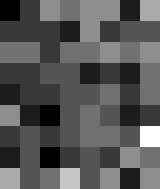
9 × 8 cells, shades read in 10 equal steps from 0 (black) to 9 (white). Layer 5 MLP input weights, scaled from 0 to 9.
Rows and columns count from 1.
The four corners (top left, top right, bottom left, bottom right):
0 6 6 5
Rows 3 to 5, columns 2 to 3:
4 2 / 2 3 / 2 2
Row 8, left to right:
1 3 0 2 3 2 5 4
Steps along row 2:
same same down up down up same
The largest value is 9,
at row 7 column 8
